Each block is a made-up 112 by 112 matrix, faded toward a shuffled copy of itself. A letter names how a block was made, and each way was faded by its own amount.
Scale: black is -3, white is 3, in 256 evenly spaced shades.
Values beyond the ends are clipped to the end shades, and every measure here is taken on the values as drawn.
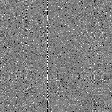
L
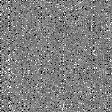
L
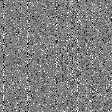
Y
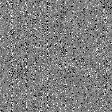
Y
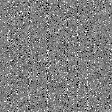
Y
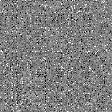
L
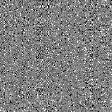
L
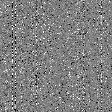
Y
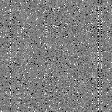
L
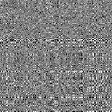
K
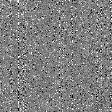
Y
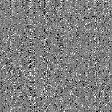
L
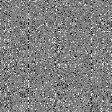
L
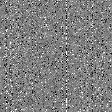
Y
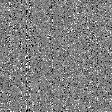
Y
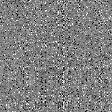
L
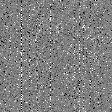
Y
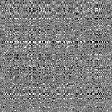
K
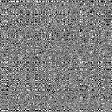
K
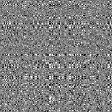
K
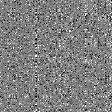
L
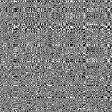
K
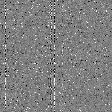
L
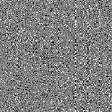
L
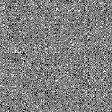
L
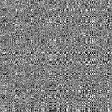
K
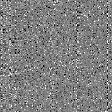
L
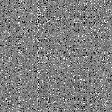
L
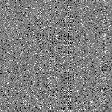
L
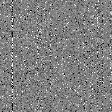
Y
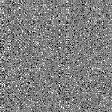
L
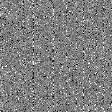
Y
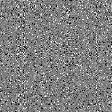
L
